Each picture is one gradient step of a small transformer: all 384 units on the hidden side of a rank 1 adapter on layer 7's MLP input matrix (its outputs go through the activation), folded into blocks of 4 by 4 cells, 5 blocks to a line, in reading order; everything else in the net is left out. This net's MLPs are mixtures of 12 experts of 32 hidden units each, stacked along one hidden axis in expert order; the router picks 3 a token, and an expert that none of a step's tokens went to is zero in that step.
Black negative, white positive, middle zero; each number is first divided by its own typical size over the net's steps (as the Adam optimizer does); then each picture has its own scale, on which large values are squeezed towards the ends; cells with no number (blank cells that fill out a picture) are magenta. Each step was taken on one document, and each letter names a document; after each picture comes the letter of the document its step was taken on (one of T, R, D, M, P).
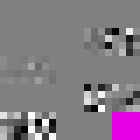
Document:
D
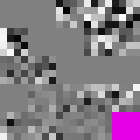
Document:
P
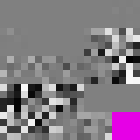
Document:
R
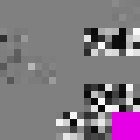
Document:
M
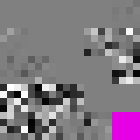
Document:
R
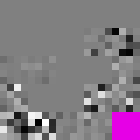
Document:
D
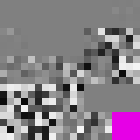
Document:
R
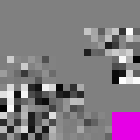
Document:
R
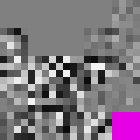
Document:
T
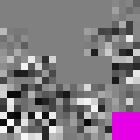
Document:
R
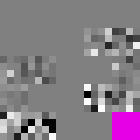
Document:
D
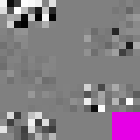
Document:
D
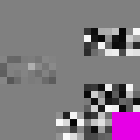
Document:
M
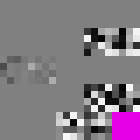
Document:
M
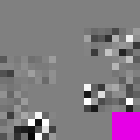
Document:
D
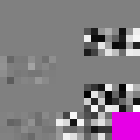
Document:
M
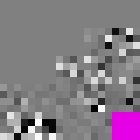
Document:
D
